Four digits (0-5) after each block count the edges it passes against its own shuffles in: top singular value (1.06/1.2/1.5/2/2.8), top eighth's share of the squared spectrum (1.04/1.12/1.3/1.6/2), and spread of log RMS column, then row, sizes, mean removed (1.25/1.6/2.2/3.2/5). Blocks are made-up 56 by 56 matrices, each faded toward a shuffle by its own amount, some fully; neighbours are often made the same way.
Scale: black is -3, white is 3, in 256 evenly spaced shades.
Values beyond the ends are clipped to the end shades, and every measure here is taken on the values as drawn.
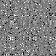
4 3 1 1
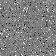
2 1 0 0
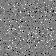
2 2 0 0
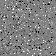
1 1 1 0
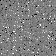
0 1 0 0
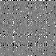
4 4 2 2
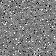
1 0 0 0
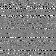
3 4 0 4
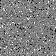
0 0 0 0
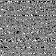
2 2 0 3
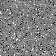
0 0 0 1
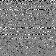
2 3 0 3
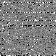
2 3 0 3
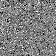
1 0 0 0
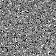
0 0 0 0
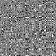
4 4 2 2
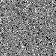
2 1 0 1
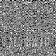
4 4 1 2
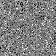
2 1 0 0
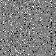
2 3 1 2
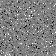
1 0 0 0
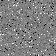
0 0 0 0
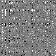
3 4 3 2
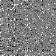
3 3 2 2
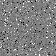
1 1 1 0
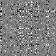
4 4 3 3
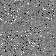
0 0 0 0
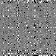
3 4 2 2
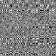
4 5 2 3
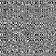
4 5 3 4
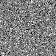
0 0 0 0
